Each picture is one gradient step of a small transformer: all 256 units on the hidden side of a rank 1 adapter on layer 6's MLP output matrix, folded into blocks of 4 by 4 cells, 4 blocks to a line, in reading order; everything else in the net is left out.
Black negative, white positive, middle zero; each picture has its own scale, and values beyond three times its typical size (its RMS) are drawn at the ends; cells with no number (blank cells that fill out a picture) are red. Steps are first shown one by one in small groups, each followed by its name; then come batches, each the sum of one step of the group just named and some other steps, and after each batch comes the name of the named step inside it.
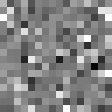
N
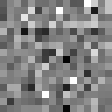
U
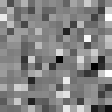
N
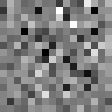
U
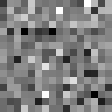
U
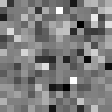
U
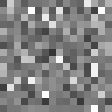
U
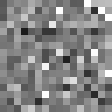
U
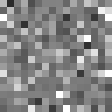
N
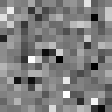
N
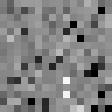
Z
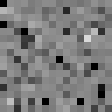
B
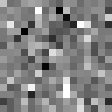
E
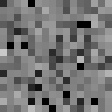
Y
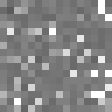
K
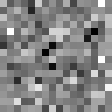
K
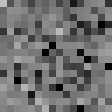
E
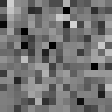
B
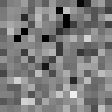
E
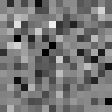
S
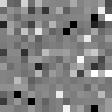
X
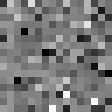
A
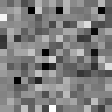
A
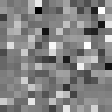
S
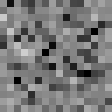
S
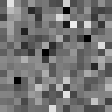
A
